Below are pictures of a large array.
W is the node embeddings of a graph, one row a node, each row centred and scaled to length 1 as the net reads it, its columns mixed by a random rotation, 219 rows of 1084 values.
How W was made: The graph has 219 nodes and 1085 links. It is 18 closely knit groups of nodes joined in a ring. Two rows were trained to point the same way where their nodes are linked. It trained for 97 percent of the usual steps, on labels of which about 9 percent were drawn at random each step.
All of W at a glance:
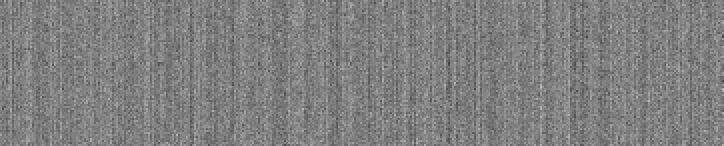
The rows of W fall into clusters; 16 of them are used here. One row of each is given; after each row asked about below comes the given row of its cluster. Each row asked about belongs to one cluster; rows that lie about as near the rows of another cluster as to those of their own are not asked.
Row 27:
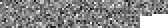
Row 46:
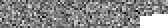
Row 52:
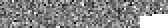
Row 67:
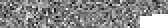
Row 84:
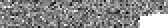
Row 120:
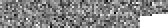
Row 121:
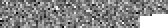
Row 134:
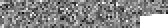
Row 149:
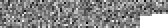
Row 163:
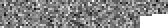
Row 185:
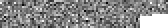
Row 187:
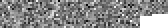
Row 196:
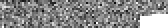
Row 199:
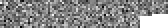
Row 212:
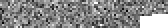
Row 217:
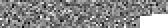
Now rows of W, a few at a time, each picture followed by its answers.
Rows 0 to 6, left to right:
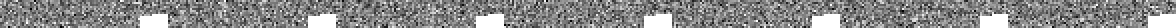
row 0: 120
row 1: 187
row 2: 199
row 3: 149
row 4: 196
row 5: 27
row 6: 27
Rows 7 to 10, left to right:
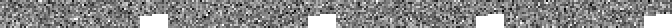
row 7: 52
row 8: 212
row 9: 134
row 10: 149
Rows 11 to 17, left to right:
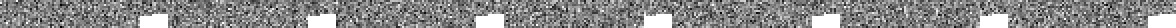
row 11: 120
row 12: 199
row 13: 185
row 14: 84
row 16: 84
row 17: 217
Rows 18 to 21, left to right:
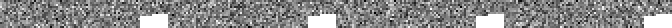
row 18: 120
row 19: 67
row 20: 187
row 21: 52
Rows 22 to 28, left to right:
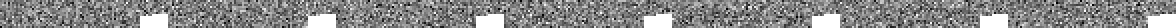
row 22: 163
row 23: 84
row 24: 212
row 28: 52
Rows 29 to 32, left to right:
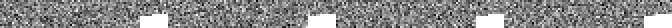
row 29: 163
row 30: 84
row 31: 121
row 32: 217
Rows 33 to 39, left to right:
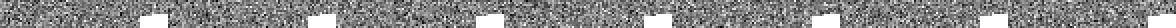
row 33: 217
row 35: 134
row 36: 199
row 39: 185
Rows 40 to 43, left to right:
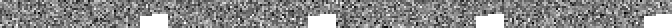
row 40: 187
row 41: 149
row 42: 199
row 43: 217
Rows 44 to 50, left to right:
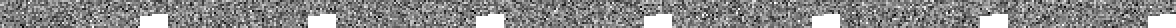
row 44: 196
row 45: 185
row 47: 46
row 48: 134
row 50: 212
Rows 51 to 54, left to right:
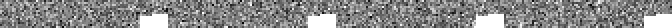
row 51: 121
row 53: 84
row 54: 187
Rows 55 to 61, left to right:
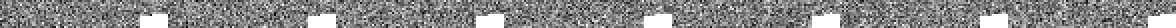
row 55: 121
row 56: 121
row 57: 120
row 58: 46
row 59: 84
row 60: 199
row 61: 187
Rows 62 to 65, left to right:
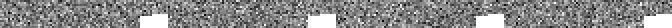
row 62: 217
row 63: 84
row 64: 212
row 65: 67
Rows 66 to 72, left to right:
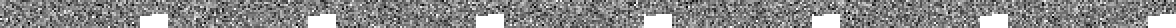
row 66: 217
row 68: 120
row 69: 84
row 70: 196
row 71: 217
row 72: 163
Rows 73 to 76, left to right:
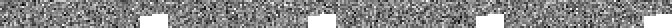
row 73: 185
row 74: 134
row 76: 67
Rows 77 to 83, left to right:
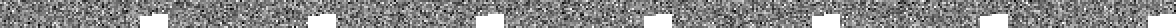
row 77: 199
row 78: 52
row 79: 46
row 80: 134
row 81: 27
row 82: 134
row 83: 199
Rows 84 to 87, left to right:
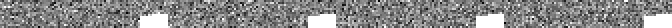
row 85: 134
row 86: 149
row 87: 120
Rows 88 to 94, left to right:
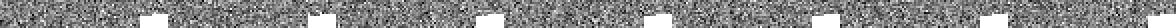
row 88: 185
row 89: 27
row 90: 196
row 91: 46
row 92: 134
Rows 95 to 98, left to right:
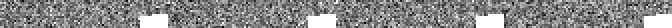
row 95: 199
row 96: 199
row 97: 199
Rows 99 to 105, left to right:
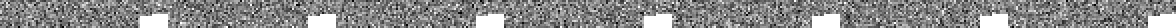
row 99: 121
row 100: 52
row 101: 149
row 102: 121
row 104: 199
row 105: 187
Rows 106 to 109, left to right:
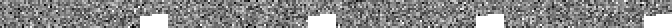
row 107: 84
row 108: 196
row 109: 120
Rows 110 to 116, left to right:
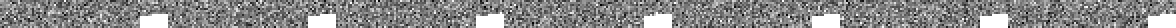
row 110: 46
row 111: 163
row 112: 149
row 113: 217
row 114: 67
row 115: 199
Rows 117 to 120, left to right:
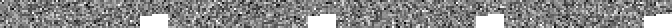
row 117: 187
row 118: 67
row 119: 121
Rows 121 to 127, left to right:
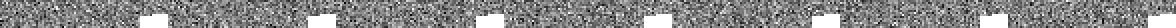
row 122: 199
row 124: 217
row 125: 46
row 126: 199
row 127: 185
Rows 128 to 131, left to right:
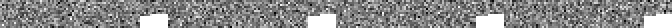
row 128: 134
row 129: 121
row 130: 163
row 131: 149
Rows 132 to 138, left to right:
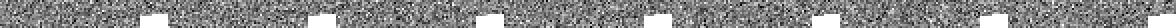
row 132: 149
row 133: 149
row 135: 149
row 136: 187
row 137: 46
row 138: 212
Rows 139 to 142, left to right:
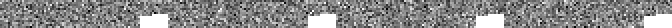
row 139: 52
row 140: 46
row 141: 84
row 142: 67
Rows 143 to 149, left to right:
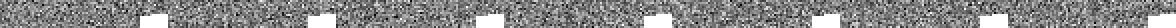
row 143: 212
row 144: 121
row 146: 46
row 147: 187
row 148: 52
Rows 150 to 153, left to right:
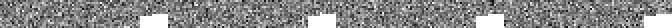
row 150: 67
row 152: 163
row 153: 121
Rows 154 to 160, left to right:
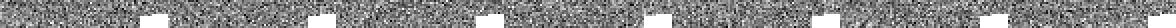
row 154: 52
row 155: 217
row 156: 67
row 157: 84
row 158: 121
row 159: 52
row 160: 27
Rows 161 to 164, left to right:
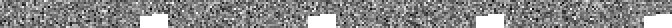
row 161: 185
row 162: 67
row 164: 134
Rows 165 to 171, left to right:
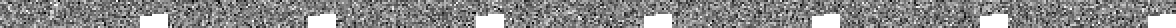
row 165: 187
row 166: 196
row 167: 121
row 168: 217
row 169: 120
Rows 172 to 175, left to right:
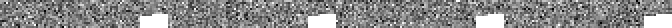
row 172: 121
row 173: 134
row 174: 120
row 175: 212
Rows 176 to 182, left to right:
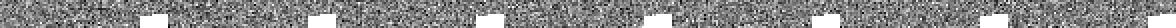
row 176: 27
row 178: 196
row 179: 84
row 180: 185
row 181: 163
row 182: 199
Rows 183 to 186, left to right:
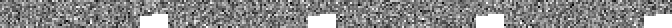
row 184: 120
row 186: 149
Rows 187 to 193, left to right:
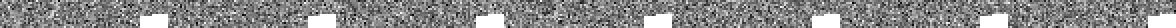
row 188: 217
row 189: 217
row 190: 187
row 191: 185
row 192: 46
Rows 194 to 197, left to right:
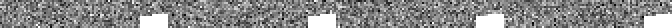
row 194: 120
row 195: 163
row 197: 217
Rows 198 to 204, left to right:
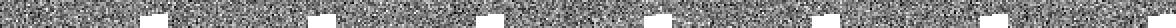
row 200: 212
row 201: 46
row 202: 52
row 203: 120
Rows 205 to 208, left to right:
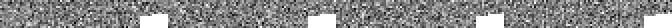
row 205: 52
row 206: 46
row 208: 149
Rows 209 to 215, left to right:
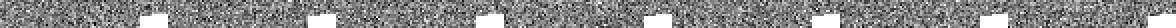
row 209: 46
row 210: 120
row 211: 46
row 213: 163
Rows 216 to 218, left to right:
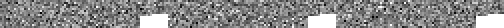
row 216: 212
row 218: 212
